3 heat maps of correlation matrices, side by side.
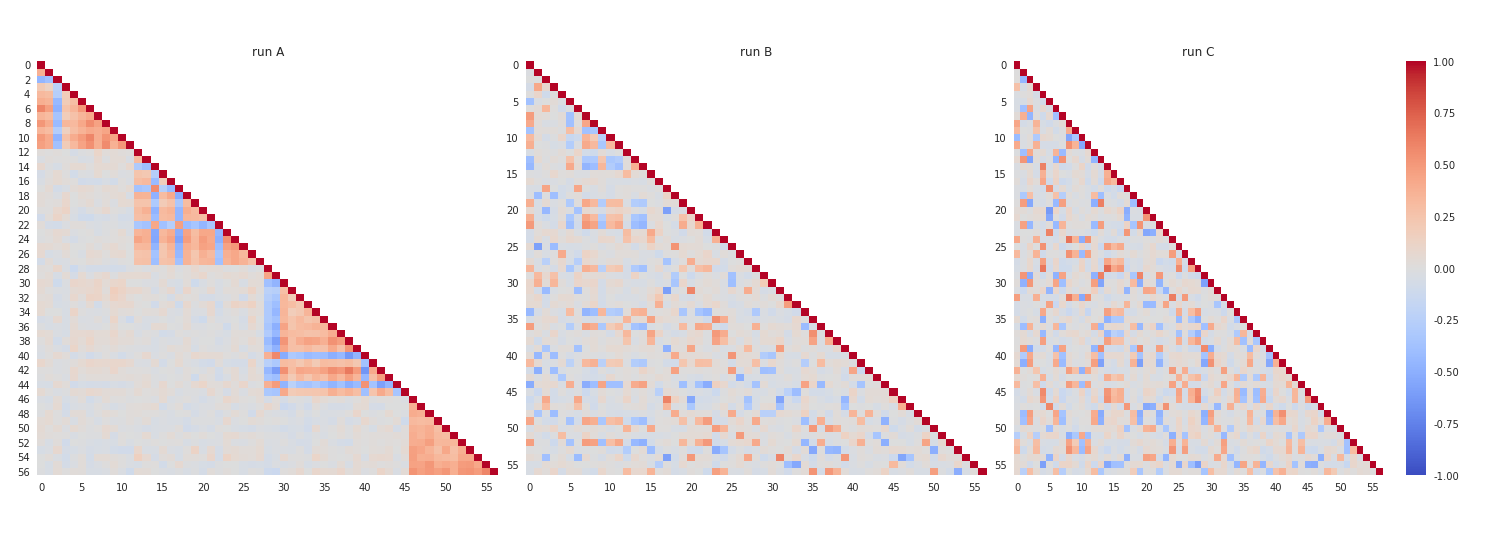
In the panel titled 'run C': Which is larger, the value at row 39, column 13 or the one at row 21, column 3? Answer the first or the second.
the first
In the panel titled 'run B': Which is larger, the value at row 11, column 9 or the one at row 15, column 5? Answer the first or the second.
the second
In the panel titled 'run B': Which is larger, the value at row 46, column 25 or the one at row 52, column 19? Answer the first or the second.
the second
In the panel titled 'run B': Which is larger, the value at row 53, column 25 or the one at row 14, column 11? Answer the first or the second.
the first
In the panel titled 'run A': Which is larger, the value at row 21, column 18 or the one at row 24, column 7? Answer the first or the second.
the first
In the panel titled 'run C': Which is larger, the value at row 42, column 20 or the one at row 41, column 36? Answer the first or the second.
the second
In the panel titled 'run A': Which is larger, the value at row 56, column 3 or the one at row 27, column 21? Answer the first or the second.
the second
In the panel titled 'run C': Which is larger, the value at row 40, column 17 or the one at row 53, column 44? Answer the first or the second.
the second
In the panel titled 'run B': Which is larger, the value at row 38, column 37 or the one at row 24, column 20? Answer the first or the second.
the first
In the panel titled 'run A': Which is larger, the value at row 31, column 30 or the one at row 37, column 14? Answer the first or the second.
the first
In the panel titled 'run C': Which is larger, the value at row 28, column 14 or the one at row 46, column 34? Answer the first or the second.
the first
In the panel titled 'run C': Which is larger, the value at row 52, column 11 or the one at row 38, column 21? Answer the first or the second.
the first
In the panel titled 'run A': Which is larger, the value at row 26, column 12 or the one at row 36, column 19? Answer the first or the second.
the first
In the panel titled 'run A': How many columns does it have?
57
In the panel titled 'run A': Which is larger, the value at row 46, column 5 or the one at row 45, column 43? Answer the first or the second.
the second
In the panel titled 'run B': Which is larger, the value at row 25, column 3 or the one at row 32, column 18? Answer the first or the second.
the second
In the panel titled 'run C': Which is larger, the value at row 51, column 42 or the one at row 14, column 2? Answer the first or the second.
the second
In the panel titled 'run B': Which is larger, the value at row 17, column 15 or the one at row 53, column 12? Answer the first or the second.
the first
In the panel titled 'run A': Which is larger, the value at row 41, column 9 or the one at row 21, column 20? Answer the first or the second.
the second
